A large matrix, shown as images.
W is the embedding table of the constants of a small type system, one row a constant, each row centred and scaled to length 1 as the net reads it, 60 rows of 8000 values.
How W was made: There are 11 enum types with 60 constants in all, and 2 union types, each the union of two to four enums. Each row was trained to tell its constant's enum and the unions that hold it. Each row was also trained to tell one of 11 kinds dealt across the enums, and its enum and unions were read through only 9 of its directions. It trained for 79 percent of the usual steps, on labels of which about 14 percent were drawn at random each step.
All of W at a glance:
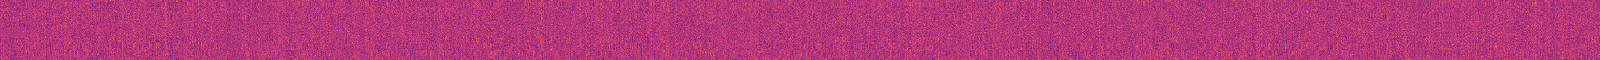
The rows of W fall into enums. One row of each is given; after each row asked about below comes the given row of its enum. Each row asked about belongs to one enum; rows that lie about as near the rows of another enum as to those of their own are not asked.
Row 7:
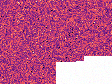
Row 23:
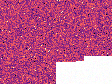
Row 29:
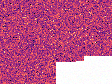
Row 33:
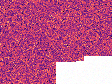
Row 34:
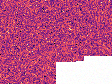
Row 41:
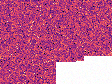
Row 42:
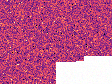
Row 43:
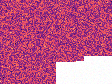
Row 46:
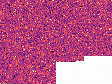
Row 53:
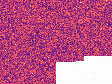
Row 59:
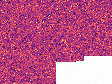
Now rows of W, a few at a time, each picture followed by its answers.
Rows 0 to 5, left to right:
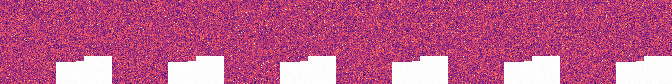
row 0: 29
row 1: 34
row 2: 42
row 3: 42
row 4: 42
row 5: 42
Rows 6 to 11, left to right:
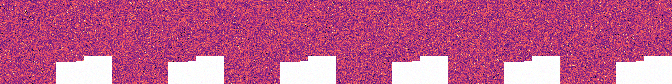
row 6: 41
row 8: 53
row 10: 42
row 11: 46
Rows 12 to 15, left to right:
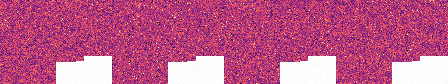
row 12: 46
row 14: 43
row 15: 29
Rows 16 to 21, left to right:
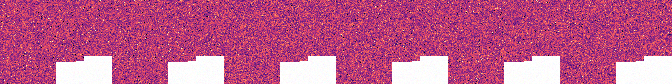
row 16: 43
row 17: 34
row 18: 46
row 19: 43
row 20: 29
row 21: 7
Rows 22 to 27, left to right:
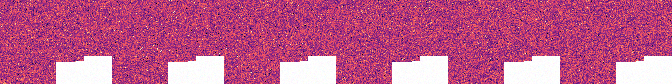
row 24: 29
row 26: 53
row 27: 34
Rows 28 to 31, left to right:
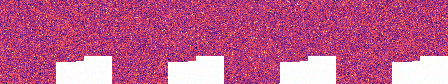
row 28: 33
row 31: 33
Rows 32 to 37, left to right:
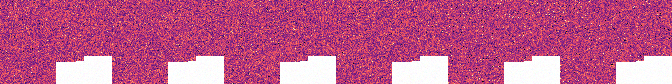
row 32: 53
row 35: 43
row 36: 46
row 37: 41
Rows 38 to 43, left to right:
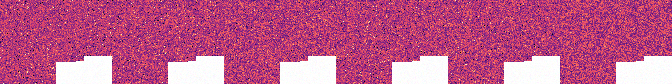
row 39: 59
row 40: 41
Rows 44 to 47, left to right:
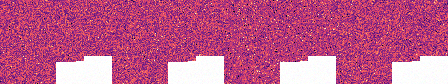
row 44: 34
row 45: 46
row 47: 43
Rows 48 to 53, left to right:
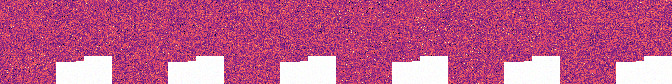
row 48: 34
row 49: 29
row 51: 53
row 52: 7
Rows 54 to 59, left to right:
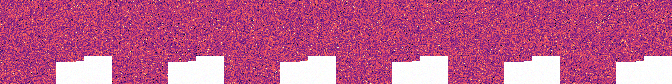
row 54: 53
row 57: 23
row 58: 59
